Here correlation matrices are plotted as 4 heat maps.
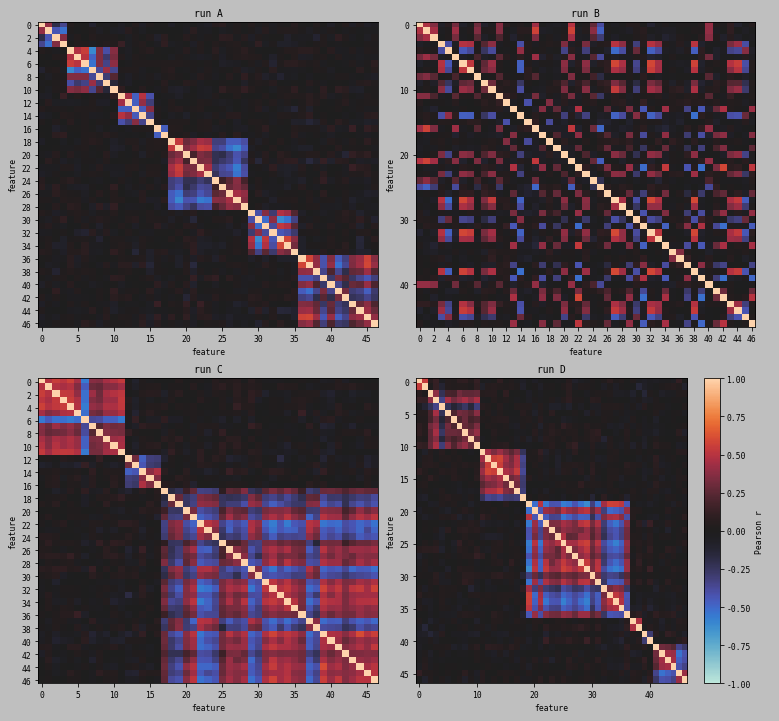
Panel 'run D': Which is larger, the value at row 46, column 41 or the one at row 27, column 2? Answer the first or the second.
the second
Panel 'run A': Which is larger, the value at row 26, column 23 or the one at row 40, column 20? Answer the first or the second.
the second
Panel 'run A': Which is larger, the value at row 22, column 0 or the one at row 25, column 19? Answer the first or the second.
the first
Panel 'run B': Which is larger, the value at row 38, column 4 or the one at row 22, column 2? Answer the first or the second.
the second
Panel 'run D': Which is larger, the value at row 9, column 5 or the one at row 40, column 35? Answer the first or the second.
the first
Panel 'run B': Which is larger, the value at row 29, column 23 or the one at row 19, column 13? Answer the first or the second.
the second
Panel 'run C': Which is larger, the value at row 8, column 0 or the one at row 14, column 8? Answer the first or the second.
the first
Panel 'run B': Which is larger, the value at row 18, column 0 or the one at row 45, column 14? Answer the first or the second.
the second
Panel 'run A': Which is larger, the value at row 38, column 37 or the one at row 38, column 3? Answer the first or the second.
the first
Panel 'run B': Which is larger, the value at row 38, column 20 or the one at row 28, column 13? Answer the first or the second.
the first
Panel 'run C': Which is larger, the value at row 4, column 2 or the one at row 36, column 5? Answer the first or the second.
the first
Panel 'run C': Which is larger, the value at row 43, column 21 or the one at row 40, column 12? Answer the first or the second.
the first
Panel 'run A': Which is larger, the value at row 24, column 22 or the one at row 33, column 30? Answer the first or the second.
the first
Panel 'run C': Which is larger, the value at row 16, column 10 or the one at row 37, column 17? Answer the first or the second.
the first
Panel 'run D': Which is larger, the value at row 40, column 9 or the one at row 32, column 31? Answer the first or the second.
the first
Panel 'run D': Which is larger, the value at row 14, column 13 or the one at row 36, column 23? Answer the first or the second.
the first
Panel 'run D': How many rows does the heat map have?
47
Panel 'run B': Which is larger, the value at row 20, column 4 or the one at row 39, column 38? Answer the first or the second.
the second
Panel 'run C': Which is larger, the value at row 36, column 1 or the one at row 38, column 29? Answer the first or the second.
the second
